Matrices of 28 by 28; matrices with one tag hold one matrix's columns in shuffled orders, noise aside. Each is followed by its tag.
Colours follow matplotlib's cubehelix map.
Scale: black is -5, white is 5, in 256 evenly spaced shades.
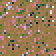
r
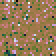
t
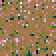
t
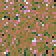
t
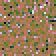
r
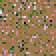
r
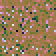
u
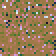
r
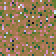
r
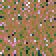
t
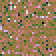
r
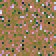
r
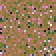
u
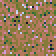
r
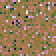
r
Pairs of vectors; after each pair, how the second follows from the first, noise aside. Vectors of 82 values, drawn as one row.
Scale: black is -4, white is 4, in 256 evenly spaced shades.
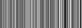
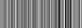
sign-scrambled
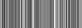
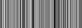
negated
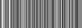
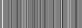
partly zeroed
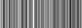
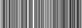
copied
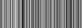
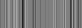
partly zeroed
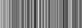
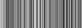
sign-scrambled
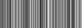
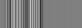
partly zeroed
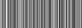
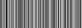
negated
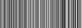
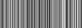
negated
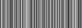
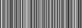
copied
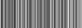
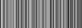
negated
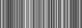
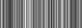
copied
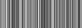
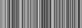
copied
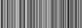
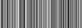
copied
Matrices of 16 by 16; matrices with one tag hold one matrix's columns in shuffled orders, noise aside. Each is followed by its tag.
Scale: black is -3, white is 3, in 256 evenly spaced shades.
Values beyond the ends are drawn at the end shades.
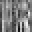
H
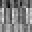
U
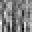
H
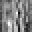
H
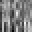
H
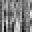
H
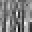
H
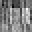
U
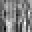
H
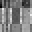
U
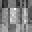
U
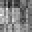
U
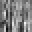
H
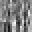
H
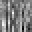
H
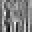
H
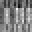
U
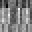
U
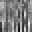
H
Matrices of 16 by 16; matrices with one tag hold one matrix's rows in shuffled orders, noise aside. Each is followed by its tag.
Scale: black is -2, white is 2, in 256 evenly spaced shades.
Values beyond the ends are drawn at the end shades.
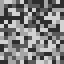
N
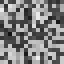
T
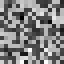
N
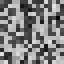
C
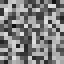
C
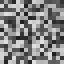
T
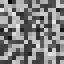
C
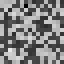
N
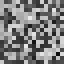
N
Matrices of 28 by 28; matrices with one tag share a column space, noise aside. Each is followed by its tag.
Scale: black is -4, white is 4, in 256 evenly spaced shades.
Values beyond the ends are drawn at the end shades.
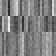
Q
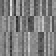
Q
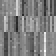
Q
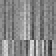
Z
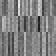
Q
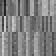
Q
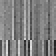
Z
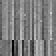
Z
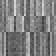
Q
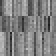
Q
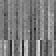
Z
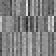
Q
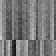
Z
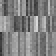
Q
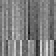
Z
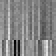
Z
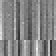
Z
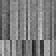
Z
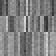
Q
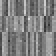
Q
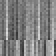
Z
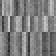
Q
